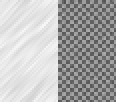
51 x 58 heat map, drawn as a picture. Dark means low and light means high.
It is made of 1 by 2 panels. Panel 1,1: very high, slanting up to the right, faint in contrast. Panel 1,2: middling, checkered, strong in contrast.
